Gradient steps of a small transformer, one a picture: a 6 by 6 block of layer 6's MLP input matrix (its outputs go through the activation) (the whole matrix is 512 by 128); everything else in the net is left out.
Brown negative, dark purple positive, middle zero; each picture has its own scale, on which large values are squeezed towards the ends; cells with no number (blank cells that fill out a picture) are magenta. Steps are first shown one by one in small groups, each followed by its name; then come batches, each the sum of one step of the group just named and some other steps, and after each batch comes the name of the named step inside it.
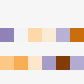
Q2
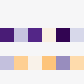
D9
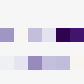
D9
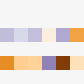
Q2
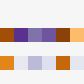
D9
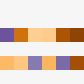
Q2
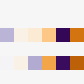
D9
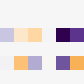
Q2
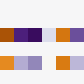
D9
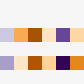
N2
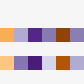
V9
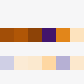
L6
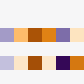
N2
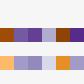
V9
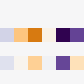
N2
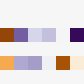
L6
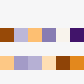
L6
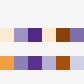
V9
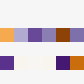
V9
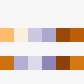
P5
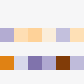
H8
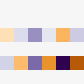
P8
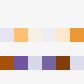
P5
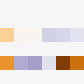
P5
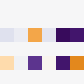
P8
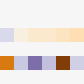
H8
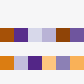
P8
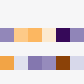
H8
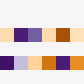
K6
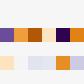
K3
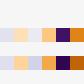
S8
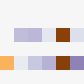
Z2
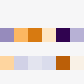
K3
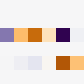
K3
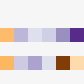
Z2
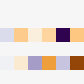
S8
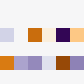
K3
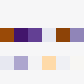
K6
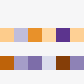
K3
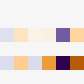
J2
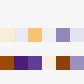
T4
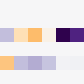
T4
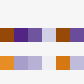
T4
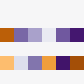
J2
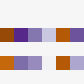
T4
